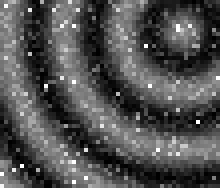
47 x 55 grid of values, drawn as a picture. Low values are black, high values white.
On average the colour sits 30% of the way up the scale. There is no overall slope. The top right is the ninth with the lowest average. The halves do not mirror each other. No single row or column stands out from its neighbours. Concentric rings centre on the top right.
